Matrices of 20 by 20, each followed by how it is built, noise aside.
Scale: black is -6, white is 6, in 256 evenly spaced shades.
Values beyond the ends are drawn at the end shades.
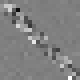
banded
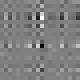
low rank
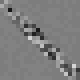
banded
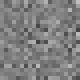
low rank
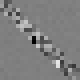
banded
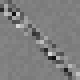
banded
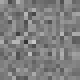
low rank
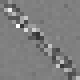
banded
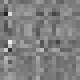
low rank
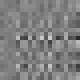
low rank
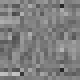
low rank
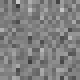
low rank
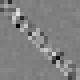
banded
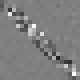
banded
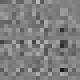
low rank
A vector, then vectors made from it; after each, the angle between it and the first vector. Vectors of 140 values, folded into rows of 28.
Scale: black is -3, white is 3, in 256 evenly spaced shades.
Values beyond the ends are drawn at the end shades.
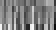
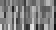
nearly parallel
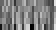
nearly opposite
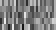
partly opposed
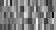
partly opposed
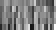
nearly opposite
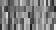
partly opposed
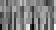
nearly opposite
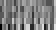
nearly opposite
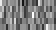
partly aligned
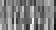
nearly parallel
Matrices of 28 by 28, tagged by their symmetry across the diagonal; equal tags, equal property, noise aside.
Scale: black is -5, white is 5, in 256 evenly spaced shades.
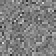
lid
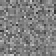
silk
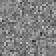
lid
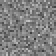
silk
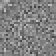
lid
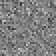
silk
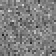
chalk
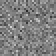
silk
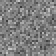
lid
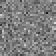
chalk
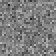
chalk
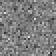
chalk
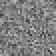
silk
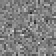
silk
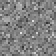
lid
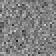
chalk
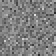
chalk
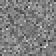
lid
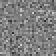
silk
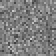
chalk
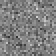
silk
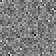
lid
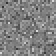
lid
